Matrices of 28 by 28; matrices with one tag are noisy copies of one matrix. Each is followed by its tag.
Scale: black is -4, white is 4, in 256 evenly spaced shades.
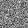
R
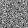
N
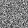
N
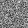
R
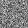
N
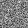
R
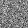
N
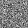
N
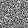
R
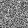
R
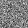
N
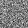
N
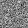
R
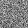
N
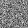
N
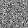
N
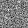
R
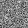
R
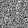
R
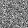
N
